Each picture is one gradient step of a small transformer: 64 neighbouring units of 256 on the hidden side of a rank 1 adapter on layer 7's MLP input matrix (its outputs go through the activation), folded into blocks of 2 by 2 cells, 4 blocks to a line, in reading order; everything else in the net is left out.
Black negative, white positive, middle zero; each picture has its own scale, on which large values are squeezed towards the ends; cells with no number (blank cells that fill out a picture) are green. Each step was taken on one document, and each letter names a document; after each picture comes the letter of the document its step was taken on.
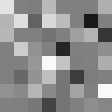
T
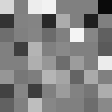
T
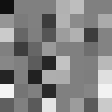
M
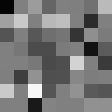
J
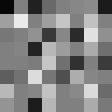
J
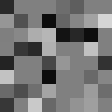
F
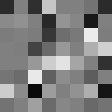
J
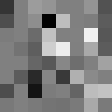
J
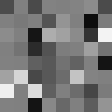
J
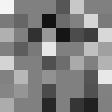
F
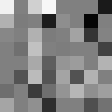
T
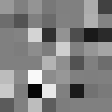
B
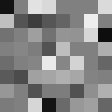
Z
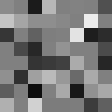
T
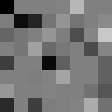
M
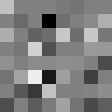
F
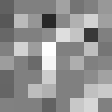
F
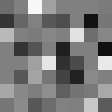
T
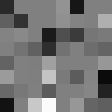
M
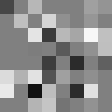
B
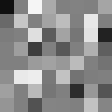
J
